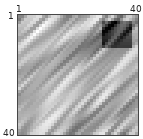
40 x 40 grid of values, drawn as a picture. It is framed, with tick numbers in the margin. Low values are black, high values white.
Grain: diagonal, up to the right. Mirror symmetry: none. Ninth with the lowest average: top right. Roughest part: top right. Odd patch: lower, in the top right.
